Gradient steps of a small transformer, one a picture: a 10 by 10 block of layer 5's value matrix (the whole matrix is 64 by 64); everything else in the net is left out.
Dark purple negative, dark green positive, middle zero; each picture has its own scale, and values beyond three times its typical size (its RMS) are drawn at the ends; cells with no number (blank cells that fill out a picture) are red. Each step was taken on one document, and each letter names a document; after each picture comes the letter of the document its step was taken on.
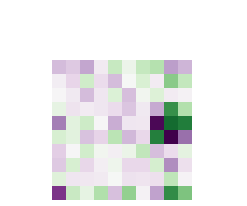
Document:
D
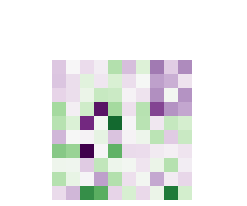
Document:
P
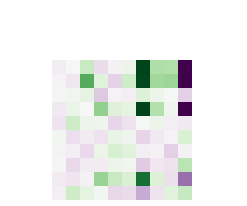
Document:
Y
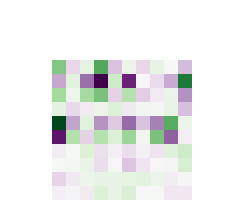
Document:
D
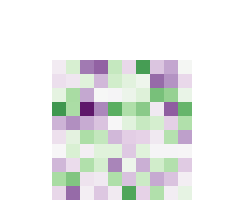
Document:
P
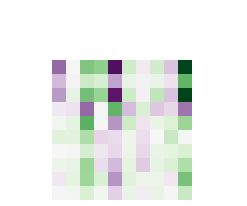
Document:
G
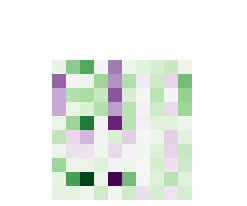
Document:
G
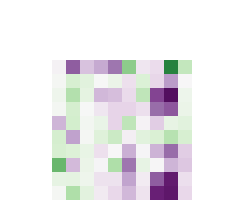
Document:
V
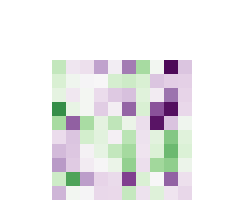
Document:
V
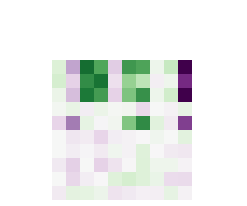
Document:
Y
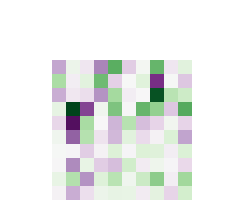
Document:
P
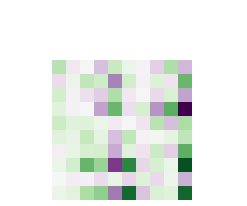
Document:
G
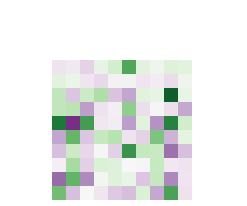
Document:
D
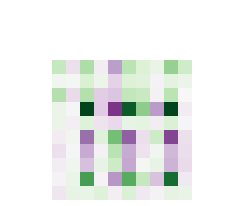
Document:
G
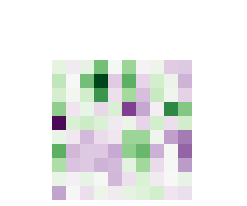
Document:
D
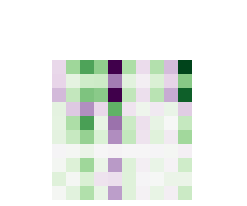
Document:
G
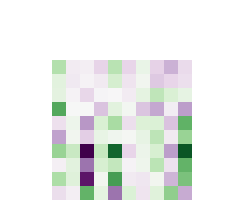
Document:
P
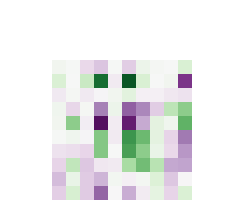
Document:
D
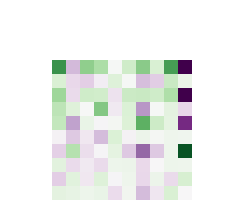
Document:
Y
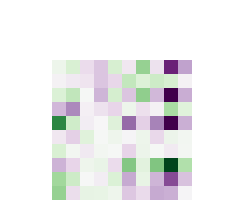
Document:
V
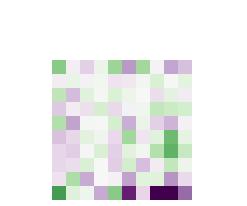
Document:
V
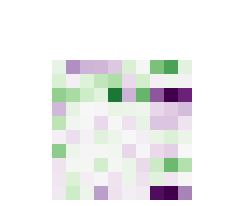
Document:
V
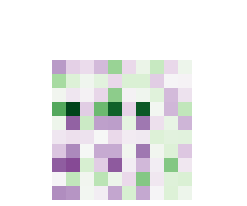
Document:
P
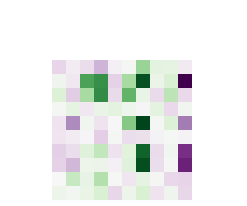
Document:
Y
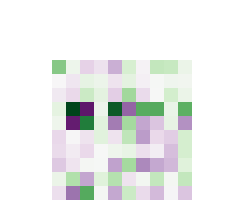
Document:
P
